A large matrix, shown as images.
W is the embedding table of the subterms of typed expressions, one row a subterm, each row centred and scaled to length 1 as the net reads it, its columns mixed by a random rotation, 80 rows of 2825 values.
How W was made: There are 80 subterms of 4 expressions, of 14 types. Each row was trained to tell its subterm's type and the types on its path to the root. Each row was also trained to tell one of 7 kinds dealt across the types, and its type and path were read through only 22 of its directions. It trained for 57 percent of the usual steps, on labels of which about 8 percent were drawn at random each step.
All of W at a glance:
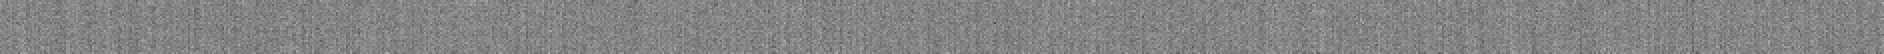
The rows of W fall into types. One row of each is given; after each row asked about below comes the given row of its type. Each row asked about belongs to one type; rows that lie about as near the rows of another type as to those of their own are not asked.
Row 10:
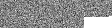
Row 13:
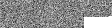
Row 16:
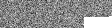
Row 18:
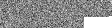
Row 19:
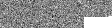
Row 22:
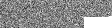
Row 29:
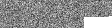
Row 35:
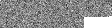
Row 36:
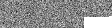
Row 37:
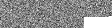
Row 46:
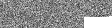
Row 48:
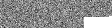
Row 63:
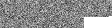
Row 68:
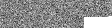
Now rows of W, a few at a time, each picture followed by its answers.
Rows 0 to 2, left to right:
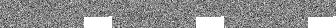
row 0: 19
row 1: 48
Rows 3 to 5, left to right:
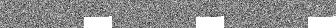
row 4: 46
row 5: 46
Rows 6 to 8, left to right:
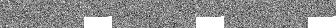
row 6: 46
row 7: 18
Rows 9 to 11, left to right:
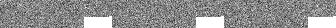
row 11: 22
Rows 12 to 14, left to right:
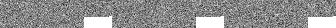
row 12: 35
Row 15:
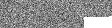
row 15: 22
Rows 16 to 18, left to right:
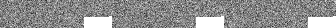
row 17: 18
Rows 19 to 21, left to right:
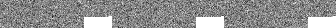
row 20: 13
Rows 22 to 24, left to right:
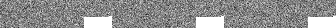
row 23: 63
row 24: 35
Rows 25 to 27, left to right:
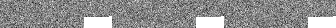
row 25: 10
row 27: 22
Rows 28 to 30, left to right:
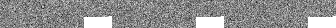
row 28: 22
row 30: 63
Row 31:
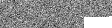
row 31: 22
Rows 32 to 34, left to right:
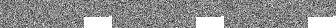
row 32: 48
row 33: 10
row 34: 19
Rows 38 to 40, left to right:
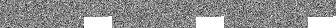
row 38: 16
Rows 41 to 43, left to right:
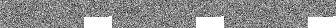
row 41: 48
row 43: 29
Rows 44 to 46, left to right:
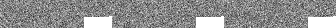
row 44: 48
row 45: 68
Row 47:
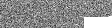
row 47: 22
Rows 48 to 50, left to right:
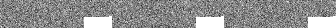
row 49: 63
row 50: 46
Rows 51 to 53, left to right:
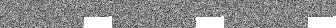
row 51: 29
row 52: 37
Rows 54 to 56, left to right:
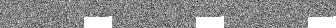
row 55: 63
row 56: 35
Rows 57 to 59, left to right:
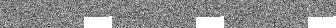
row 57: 18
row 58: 68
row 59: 48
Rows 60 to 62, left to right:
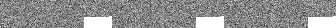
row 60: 37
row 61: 10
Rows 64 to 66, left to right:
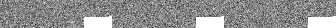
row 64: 19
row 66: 10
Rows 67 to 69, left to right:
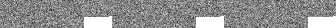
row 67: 18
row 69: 13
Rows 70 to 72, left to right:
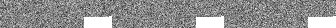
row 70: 13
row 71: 37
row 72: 29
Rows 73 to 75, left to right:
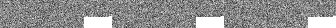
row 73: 46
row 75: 29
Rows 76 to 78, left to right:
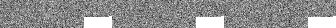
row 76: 10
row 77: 48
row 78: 10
